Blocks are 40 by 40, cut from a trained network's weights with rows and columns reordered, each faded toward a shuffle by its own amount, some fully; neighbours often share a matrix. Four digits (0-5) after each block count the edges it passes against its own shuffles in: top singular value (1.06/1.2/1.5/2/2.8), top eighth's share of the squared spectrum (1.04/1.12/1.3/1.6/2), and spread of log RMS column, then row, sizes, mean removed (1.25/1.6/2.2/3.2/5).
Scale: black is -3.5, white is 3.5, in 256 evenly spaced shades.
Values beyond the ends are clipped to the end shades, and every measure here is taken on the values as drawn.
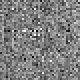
3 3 1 2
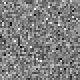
0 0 0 0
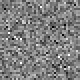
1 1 0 0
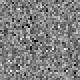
2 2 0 0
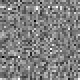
3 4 2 2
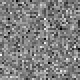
0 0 0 0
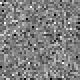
2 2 0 1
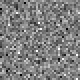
1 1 1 0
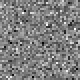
1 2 0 0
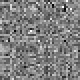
3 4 1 1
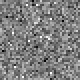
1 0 0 0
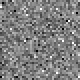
0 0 0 0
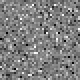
0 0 0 0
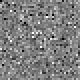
0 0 0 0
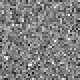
0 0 0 0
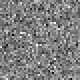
0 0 0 0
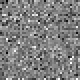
2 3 0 2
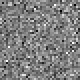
1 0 0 0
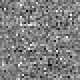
3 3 1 1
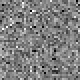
3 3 1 1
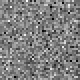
0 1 0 0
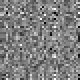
4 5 2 2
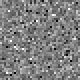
0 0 0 0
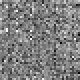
2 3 1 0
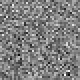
2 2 0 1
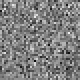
2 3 0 0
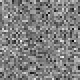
3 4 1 1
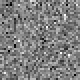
2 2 0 1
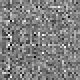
3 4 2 2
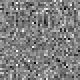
3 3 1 1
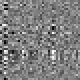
4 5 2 2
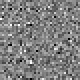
3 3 1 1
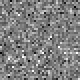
2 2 0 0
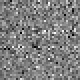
2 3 1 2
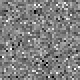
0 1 0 0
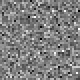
2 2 0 0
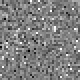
1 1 0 0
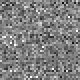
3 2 0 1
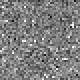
1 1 0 0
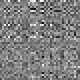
4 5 2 3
